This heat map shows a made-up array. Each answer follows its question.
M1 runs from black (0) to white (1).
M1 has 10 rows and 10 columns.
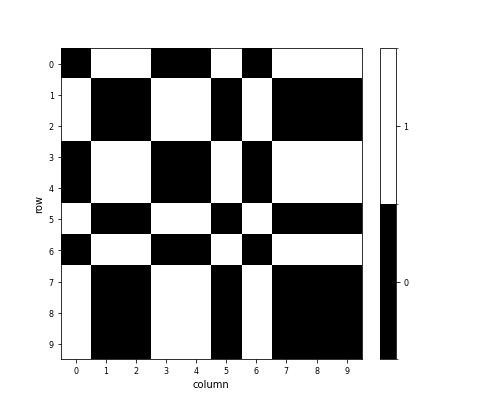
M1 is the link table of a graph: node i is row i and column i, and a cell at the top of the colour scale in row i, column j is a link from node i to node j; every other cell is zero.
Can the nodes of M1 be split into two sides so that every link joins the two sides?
yes
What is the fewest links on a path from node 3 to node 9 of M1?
1
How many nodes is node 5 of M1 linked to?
4
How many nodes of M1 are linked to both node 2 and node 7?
4
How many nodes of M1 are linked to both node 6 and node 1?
0
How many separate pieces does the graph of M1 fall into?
1
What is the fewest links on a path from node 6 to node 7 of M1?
1
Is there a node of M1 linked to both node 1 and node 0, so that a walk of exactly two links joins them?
no
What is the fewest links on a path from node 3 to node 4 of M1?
2
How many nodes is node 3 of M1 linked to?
6
